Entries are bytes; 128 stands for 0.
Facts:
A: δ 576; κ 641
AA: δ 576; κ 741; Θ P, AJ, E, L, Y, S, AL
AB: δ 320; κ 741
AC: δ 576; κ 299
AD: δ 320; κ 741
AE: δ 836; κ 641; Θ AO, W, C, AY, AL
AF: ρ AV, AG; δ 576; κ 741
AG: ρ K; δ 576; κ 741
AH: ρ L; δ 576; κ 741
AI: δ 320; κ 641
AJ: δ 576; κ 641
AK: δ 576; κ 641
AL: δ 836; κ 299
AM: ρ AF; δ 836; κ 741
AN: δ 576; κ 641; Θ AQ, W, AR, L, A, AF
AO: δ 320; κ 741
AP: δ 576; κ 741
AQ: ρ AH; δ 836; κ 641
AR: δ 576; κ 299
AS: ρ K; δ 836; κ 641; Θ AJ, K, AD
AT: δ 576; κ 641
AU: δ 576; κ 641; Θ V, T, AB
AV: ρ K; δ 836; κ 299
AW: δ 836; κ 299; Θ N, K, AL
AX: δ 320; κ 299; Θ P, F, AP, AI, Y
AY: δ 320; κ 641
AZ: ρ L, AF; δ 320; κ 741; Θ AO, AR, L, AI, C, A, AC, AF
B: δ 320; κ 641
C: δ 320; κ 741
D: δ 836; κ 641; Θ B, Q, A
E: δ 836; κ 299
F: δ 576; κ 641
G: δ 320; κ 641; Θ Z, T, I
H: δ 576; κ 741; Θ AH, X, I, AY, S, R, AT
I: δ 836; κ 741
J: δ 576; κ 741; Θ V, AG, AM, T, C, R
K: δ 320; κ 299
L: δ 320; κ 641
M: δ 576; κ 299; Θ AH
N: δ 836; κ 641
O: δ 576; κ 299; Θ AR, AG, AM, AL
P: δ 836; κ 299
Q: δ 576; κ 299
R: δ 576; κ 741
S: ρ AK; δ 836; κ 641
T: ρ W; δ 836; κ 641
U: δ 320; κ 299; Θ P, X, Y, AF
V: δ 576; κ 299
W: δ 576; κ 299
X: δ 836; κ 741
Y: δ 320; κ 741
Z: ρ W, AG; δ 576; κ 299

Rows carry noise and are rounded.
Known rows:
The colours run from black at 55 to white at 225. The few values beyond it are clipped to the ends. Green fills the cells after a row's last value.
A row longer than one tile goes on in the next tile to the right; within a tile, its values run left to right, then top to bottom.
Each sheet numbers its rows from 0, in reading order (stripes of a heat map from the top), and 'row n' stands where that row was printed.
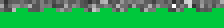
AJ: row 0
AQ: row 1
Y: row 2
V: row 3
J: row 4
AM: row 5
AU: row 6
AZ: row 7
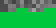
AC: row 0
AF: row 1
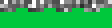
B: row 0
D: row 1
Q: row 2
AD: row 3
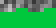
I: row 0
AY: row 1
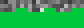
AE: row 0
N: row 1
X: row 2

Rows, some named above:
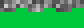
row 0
H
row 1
I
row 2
A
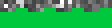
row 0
AU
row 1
P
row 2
D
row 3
AC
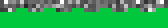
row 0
Q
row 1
AP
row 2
B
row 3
AQ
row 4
AS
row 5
Z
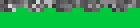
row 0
K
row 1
M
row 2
AV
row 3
O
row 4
AI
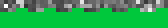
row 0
AU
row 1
AR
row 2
AW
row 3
AN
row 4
AA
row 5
AB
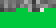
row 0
AZ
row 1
N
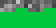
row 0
AH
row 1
AQ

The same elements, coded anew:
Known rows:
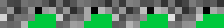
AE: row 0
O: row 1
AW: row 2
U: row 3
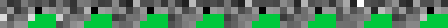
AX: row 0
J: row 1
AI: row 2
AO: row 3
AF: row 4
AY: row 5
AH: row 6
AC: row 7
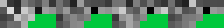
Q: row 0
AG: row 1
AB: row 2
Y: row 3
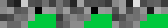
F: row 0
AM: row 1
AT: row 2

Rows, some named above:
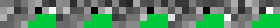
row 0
AU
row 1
T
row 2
P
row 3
AA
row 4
M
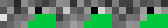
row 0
H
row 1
Z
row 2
AV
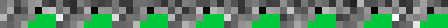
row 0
G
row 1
AZ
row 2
AN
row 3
AW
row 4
J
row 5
V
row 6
AI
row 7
D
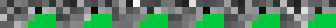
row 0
AW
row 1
P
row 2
AH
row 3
AP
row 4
A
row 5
B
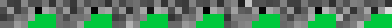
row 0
AL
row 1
AK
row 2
K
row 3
AL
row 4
I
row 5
AV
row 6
AS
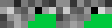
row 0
AB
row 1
Z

